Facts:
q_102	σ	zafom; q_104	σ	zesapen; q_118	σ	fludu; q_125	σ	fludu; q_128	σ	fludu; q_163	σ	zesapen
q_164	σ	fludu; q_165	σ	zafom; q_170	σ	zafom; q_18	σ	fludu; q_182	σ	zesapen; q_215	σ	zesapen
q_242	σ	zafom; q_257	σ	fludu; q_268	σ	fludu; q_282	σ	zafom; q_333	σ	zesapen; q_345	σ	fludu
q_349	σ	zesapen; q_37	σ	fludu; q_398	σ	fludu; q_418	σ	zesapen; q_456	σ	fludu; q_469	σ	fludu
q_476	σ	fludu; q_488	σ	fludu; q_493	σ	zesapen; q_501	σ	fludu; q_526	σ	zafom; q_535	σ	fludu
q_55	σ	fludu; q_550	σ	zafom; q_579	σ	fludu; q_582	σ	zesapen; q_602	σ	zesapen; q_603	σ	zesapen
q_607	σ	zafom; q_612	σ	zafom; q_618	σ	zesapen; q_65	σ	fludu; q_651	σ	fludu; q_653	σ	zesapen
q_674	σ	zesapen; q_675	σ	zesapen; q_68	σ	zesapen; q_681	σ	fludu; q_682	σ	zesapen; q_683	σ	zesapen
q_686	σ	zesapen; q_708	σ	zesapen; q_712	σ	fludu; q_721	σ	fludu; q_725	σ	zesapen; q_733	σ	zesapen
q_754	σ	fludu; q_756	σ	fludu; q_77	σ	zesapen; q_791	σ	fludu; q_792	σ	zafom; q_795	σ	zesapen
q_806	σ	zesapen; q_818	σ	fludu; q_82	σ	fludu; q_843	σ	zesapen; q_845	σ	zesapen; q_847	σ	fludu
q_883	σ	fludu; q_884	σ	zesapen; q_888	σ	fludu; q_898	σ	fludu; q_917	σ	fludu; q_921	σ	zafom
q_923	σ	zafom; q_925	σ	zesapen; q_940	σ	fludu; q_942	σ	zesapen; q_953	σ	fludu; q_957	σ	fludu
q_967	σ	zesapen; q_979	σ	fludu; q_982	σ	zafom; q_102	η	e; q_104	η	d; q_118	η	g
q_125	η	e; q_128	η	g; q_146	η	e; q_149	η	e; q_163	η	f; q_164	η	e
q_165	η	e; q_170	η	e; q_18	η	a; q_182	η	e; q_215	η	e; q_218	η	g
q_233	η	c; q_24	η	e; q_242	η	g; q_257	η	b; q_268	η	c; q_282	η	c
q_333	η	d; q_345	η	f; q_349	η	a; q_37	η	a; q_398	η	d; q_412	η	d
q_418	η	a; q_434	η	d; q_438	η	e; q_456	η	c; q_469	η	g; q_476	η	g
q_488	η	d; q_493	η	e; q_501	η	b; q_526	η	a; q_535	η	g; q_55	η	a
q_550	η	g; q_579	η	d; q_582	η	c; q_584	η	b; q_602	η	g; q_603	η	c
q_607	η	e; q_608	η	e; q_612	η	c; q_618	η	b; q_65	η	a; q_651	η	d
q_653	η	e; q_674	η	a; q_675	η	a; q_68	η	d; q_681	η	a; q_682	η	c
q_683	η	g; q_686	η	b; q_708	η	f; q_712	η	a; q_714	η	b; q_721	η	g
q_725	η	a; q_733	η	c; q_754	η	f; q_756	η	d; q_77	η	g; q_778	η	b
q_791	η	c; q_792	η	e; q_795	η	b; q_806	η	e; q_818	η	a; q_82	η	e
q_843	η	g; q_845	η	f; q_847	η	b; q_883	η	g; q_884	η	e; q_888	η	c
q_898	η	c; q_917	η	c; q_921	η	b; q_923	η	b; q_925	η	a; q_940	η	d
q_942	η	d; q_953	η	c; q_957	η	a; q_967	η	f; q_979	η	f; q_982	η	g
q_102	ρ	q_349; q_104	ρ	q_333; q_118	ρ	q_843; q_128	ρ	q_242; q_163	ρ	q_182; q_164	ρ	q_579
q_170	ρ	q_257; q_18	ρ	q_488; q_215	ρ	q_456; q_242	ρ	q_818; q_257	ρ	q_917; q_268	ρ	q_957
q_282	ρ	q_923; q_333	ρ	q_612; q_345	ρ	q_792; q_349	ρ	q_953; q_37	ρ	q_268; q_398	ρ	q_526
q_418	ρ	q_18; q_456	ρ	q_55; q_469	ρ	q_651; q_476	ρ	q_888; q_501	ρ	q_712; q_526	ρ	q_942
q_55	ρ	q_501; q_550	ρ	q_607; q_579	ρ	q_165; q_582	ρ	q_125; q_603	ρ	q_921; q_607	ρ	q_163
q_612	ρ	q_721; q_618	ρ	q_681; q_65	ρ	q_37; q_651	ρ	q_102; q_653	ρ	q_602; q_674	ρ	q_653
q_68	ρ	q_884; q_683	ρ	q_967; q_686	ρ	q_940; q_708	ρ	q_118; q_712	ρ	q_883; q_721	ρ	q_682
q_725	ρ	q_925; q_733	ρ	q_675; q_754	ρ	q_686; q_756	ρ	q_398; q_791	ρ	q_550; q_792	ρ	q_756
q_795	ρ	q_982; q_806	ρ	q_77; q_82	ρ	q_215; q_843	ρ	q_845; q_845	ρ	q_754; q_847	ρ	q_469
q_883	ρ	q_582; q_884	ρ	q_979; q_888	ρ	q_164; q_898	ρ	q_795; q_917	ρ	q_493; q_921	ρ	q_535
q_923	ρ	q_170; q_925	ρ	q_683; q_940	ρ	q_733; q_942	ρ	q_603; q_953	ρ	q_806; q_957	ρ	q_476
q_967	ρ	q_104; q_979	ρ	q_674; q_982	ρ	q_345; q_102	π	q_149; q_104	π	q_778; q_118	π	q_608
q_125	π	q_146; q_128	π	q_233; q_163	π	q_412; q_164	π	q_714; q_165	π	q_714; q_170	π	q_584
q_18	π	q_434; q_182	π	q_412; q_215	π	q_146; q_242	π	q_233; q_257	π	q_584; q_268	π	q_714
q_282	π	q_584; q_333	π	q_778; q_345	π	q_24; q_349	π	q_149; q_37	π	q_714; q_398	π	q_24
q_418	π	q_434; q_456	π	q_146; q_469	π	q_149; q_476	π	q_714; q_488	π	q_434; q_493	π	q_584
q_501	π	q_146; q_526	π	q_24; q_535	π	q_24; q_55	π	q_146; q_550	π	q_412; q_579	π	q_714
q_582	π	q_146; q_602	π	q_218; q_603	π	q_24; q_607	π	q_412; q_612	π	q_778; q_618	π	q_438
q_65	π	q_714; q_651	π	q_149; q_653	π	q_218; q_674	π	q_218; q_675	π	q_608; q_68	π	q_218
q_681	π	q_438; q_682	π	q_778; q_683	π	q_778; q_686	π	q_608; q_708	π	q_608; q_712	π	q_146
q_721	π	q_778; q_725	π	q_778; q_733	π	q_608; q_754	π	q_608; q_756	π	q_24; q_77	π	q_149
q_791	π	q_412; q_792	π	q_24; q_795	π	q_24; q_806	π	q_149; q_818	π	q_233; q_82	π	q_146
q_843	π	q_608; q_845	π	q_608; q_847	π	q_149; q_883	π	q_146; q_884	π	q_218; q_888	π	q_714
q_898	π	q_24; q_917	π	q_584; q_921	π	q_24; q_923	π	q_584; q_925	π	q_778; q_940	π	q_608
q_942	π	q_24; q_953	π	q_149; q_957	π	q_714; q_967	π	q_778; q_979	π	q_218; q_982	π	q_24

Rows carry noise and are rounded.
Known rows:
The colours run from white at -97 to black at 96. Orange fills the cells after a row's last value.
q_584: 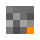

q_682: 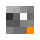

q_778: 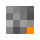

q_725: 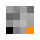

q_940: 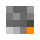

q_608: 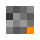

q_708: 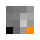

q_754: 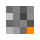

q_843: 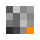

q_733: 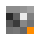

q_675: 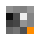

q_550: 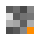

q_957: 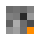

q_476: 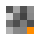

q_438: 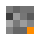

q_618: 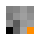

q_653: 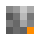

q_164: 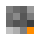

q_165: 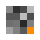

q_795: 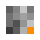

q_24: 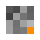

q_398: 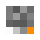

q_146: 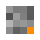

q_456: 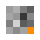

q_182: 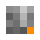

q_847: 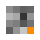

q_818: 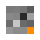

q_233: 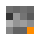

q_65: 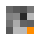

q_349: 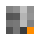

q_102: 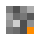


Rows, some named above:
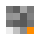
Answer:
q_756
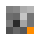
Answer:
q_686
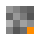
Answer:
q_778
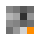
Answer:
q_847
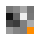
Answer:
q_603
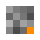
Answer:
q_778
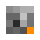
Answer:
q_686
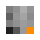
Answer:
q_884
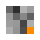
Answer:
q_792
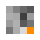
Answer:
q_82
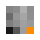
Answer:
q_884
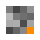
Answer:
q_923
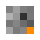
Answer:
q_257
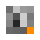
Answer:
q_602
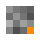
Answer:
q_778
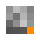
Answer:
q_967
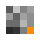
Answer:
q_843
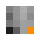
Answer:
q_884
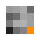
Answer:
q_925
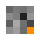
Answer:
q_957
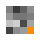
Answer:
q_282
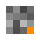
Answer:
q_218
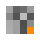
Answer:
q_612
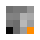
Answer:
q_708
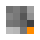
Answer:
q_888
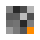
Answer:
q_165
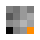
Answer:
q_418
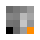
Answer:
q_708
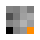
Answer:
q_418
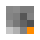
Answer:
q_953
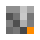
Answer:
q_493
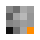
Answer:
q_68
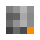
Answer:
q_674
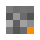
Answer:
q_584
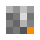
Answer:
q_333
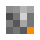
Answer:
q_493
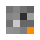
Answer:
q_818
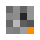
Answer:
q_268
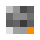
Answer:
q_125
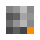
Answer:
q_674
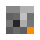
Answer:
q_686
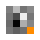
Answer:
q_77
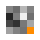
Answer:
q_942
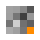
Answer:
q_55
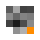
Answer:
q_535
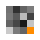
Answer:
q_921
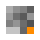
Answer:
q_712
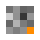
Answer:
q_979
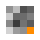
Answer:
q_883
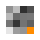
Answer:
q_721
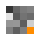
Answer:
q_982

